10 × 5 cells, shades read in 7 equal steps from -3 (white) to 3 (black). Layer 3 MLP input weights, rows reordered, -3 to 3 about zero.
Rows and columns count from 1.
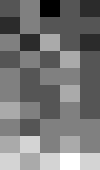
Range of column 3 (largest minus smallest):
5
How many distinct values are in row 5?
2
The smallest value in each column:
-2 -2 -2 -3 -2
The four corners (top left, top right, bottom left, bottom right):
1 2 -2 -2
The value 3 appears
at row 1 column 3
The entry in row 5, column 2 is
1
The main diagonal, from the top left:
1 0 -1 -1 1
